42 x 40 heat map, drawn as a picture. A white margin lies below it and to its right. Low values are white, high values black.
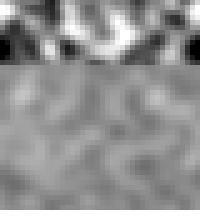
Slope: none. Grain: blotchy. Ninth with the highest average: top left. Lone odd cells: none. Seam: horizontal, 30% of the way down, the bottom part calmer.
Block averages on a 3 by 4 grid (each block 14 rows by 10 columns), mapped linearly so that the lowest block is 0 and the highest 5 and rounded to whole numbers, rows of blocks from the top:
5 1 0 3 / 0 1 2 1 / 1 1 2 2
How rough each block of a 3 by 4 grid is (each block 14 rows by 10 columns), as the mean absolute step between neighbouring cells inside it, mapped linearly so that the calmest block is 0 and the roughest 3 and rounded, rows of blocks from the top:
3 3 3 3 | 0 0 0 0 | 0 0 0 0
